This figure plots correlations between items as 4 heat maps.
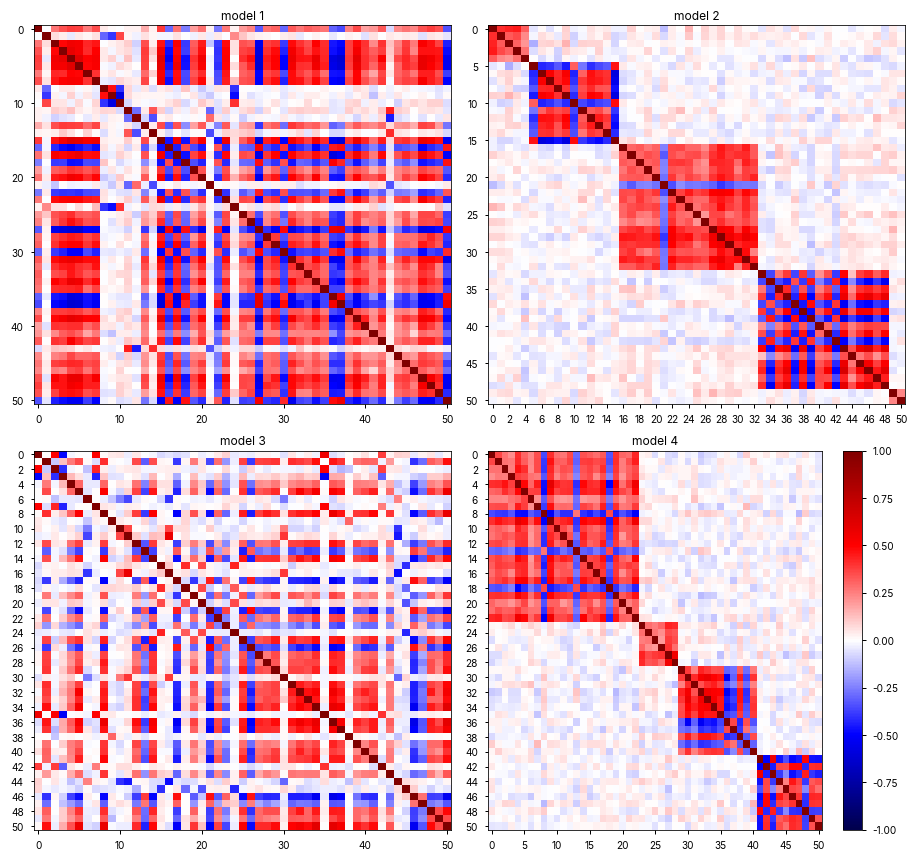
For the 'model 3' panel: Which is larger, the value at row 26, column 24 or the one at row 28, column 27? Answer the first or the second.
the second
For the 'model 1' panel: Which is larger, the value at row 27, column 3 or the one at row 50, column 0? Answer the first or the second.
the second
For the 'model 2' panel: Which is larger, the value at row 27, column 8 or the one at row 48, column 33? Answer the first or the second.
the second
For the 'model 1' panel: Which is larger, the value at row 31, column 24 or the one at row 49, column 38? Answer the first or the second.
the second
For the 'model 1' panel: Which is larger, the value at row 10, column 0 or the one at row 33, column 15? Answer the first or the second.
the second
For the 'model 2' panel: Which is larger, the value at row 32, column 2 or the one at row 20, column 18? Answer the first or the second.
the second
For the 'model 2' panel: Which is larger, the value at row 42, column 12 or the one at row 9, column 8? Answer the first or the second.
the second
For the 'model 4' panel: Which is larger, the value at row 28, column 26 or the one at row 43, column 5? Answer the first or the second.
the first
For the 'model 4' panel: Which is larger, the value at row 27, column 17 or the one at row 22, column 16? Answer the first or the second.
the second
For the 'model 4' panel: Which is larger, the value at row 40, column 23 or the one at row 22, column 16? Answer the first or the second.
the second
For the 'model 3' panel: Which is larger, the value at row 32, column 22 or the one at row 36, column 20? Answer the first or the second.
the first
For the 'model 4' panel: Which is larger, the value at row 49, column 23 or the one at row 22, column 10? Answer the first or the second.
the second
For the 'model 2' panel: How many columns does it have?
51
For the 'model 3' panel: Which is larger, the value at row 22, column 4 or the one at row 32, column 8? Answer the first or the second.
the second
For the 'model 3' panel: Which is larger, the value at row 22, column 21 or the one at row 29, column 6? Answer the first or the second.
the second
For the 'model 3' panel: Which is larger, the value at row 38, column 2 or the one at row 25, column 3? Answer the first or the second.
the second
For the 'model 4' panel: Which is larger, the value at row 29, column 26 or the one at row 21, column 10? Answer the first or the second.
the second
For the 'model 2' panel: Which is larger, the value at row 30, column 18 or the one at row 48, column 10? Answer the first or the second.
the first
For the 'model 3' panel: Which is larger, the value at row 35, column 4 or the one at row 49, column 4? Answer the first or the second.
the second
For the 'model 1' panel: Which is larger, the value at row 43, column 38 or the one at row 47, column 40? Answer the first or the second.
the second
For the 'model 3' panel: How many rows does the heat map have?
51
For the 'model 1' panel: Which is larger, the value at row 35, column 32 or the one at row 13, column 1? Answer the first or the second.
the first
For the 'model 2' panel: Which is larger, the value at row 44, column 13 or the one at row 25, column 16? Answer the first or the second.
the second
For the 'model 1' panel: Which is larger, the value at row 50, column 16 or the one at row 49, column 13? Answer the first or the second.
the first
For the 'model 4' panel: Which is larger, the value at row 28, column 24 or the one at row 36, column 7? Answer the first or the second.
the first
